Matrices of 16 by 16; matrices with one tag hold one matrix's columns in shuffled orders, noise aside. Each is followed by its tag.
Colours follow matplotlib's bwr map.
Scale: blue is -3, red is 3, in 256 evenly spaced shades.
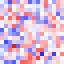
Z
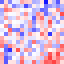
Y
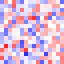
Z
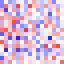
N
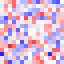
Z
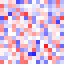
Z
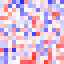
Y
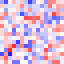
Z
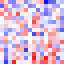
Y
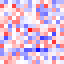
N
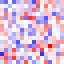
Z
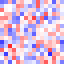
Z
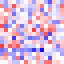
N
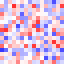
N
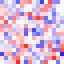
Z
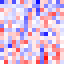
Y
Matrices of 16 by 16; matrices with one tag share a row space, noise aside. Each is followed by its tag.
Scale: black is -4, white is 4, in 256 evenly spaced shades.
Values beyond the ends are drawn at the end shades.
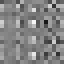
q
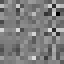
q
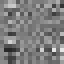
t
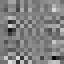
t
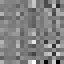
q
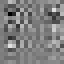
t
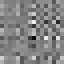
q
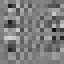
t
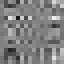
t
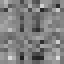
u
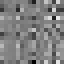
q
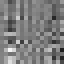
t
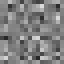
u
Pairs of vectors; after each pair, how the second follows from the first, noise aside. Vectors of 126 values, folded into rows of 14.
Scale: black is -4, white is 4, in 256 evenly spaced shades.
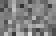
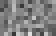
copied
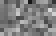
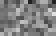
copied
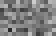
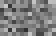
copied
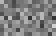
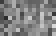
sign-scrambled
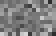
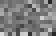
copied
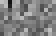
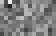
sign-scrambled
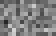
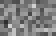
copied
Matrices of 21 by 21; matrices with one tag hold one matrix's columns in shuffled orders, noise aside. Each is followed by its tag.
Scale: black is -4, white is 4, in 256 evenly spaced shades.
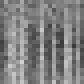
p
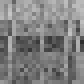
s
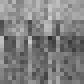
s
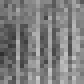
p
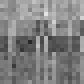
s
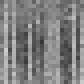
p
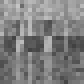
s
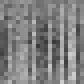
p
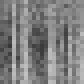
p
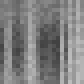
p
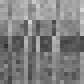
s
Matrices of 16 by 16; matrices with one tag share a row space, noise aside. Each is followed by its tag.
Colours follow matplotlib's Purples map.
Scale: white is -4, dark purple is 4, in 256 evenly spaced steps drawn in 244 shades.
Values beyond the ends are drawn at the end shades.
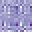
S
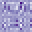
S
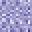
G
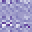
G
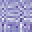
S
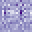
S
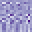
G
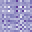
S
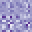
G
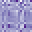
S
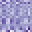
G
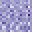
G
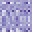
G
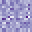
G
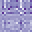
S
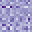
G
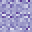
G
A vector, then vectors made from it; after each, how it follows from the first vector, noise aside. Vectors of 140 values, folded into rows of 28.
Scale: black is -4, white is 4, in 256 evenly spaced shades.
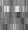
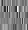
sign-scrambled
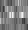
wrapped around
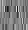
sign-scrambled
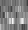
wrapped around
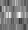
wrapped around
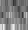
wrapped around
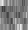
wrapped around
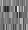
sign-scrambled
